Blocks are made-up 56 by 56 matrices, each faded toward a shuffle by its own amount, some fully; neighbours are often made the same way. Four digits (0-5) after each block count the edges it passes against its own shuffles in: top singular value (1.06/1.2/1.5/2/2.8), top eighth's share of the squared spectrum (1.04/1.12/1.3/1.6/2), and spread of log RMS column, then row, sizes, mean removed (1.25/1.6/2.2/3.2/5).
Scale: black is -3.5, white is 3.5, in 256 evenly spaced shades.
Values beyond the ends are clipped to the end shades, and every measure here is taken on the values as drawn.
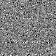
1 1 0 2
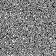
0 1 0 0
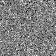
0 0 0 1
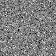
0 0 0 0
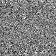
1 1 0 2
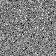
0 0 0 0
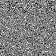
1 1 0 1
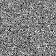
0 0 0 1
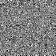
1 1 0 2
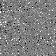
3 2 0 1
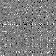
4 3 2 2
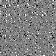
3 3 1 2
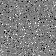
0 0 0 0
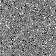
1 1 0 0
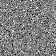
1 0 0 0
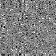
3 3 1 1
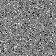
2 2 0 1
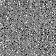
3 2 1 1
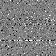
3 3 0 2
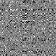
4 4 2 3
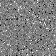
2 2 0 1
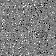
2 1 0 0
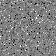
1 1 0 0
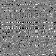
4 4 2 2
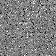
0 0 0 1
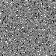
0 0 0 0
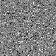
3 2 1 1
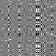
5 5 3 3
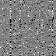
4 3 2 0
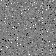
2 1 0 0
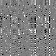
4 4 2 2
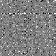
4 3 1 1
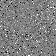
0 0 0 0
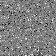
2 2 0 1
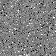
0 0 0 0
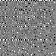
4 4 2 2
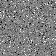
1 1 0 0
